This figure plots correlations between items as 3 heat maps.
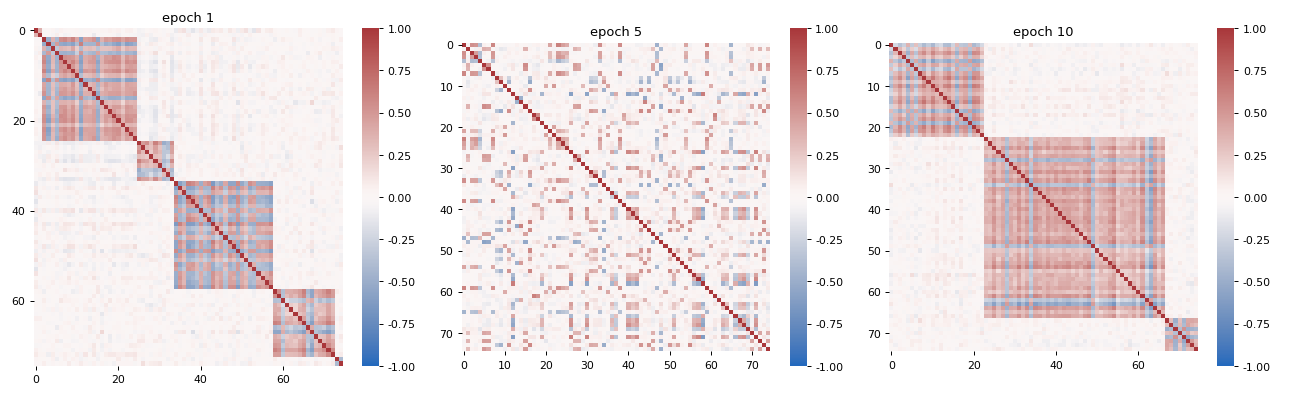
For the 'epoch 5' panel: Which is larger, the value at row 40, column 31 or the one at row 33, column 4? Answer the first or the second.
the first
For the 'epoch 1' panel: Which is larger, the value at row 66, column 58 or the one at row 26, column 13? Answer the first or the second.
the second
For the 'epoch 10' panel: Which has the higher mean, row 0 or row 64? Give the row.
64
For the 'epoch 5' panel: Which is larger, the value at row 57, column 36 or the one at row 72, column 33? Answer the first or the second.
the first
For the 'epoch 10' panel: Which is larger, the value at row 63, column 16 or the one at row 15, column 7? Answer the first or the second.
the second
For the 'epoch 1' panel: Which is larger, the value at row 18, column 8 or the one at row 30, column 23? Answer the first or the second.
the first
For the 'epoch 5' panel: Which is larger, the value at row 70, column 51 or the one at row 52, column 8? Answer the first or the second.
the first
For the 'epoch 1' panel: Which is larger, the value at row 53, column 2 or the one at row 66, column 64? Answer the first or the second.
the first
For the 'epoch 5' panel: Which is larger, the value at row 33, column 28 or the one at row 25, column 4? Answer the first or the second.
the first
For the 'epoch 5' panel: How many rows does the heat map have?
75
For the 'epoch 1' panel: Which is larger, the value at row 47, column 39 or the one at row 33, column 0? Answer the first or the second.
the second
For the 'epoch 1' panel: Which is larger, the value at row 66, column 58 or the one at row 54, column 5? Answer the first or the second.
the second
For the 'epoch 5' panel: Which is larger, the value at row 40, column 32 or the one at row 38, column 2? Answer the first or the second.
the second
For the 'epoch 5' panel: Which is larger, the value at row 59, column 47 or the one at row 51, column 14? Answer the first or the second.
the second
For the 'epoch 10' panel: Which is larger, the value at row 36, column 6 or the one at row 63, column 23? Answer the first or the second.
the first
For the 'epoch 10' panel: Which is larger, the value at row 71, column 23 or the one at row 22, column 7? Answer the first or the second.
the second
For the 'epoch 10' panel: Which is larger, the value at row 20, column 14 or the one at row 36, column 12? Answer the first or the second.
the first
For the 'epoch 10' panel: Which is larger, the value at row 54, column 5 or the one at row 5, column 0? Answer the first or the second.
the first
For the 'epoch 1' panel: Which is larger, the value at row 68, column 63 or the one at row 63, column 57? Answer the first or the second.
the first
